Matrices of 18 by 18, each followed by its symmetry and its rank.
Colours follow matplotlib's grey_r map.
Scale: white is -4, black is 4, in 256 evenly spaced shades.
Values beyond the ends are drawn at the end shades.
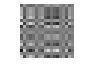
neither, rank one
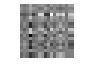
antisymmetric, rank two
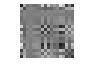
symmetric, rank two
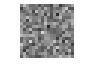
antisymmetric, full rank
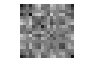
symmetric, rank three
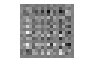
antisymmetric, rank two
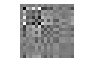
symmetric, rank two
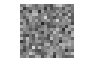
neither, full rank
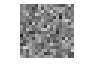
neither, full rank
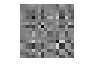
symmetric, rank three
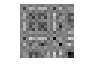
symmetric, rank three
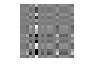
neither, rank one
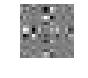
antisymmetric, rank two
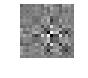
symmetric, rank three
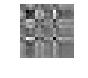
symmetric, rank two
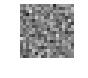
antisymmetric, full rank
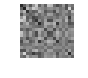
symmetric, rank three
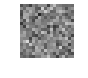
neither, full rank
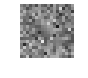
antisymmetric, full rank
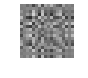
antisymmetric, rank two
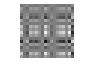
neither, rank one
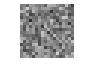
neither, full rank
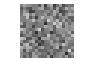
antisymmetric, full rank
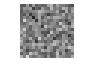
neither, full rank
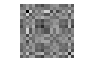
symmetric, rank two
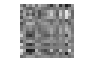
antisymmetric, rank two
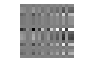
neither, rank one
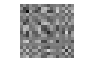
symmetric, rank two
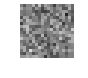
antisymmetric, full rank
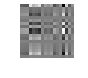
neither, rank one
